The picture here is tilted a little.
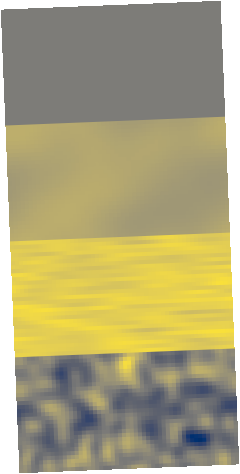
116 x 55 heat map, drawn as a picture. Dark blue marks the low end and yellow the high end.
It is made of 4 by 1 panels. Panel 1,1: middling, flat. Panel 2,1: high, smooth, faint in contrast. Panel 3,1: very high, streaked across, faint in contrast. Panel 4,1: middling, blotchy, strong in contrast.
